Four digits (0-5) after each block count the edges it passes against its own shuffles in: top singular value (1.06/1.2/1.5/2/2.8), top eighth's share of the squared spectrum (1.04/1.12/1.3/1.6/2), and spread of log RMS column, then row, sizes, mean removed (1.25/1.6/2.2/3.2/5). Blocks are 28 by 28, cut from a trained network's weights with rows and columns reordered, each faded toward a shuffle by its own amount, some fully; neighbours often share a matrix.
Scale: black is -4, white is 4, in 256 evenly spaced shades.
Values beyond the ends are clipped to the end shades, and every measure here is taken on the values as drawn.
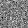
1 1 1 0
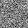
1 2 0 0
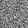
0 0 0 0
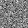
0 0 0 0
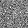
0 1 0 0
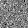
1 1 0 0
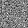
0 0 0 0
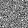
0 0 0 0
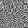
3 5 1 1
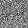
0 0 1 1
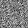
0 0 0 0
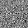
2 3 0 2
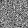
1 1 0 0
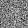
0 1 0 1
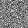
2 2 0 0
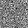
2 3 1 1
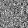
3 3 1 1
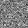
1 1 0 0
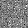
0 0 0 0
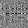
3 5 0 2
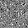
1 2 0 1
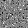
1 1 0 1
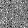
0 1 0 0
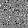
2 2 0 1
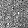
2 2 0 0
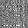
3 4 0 2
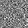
2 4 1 1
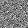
0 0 0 1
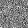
1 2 0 1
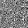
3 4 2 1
